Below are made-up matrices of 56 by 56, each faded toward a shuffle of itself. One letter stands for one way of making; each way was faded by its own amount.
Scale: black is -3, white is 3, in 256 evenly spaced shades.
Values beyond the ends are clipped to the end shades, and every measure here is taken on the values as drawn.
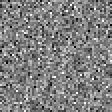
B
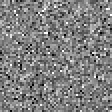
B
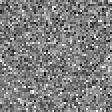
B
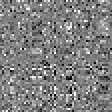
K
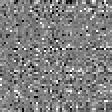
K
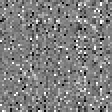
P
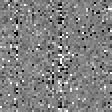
P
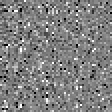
P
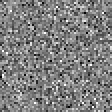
B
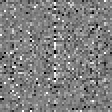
P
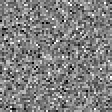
B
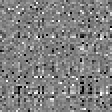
K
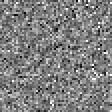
B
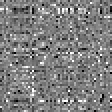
K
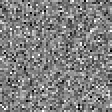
B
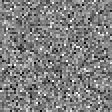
B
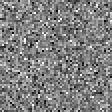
B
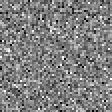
B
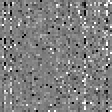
P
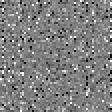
P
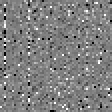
P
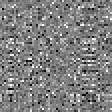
K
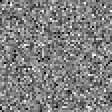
B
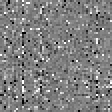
P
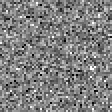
B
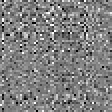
K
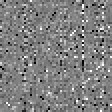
P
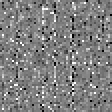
P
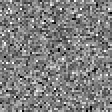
B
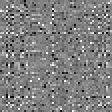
K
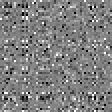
K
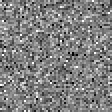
B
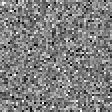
B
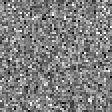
B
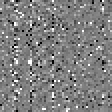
P
